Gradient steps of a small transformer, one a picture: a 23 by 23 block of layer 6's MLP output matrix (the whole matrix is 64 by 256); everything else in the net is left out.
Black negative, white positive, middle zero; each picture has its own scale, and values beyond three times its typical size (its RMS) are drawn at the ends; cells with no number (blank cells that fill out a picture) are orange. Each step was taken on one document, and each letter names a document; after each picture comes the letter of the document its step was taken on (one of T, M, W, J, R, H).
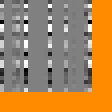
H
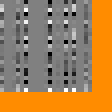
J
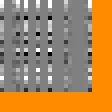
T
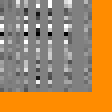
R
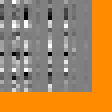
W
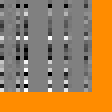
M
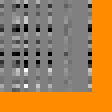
T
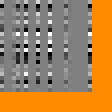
T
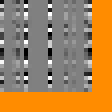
H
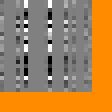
J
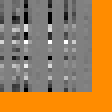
W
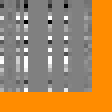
M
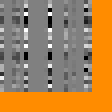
H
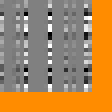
H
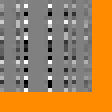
J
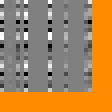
M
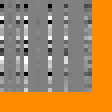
M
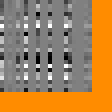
R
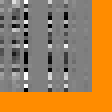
W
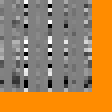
H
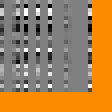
T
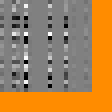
W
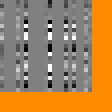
J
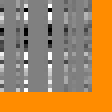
M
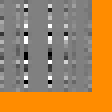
J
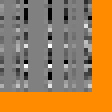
H
